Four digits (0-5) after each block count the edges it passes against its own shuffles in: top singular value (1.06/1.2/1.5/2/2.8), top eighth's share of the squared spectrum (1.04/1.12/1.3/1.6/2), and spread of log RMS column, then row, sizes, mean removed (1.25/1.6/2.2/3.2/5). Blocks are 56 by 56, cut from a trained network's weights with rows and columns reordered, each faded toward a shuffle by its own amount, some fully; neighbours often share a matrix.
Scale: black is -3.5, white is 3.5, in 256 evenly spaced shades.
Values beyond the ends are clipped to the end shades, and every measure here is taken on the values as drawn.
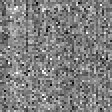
3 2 0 1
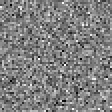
0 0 0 0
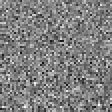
2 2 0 1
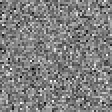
0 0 0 0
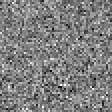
0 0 0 0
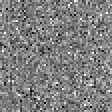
0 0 0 0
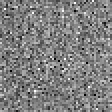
1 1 0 0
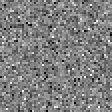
0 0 0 0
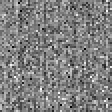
3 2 0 1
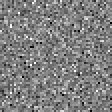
1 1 0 0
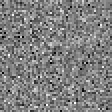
2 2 1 1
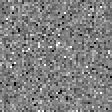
0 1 0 0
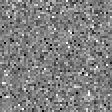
1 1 0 0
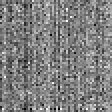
4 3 1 2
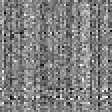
4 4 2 3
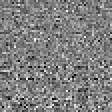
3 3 0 2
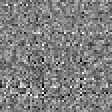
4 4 1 3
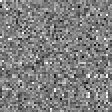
3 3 1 2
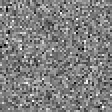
2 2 0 0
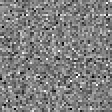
2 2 0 1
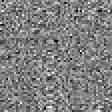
3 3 1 2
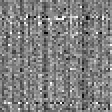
4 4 1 3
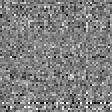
3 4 0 3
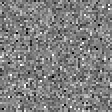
1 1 0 0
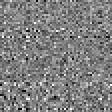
3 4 1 3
